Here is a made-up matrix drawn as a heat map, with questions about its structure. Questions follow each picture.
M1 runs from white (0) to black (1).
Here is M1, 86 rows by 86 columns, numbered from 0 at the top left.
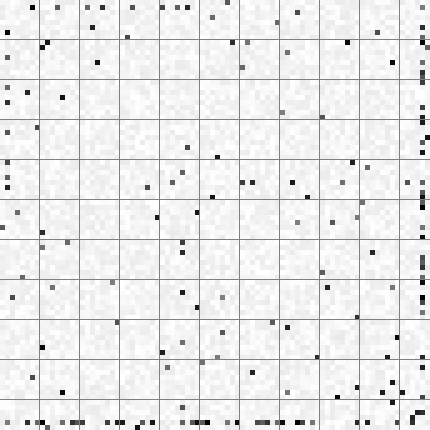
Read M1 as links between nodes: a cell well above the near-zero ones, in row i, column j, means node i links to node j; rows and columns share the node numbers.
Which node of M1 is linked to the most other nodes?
node 84
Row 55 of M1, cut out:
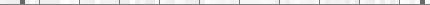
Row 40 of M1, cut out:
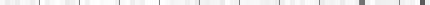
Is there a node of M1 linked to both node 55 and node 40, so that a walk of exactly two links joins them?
yes
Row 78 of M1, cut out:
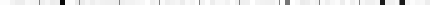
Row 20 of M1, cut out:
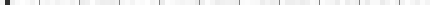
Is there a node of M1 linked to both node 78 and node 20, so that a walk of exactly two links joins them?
no
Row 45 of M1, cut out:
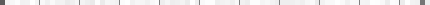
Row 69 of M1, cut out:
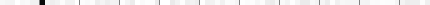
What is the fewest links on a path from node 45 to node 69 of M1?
3
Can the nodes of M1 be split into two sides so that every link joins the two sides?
yes
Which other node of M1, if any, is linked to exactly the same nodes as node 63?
node 77
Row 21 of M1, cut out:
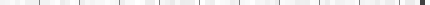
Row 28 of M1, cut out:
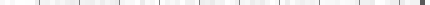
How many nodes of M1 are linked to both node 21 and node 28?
1
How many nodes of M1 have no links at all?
0
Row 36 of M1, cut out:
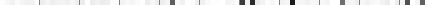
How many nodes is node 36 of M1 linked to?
7
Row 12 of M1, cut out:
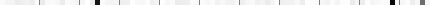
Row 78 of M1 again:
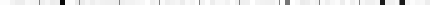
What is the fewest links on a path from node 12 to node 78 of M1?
1
